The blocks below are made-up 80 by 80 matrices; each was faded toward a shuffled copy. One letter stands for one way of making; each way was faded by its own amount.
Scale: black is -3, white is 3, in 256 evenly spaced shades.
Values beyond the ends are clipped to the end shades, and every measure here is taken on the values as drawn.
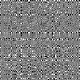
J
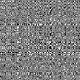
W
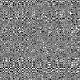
W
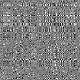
W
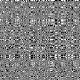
W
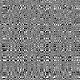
J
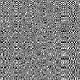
W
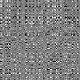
J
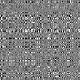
J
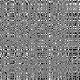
J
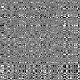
J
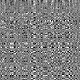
J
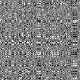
W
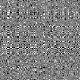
W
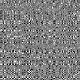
W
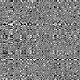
W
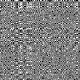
W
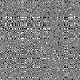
W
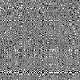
W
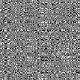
W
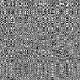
W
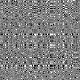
W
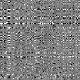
W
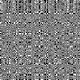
J
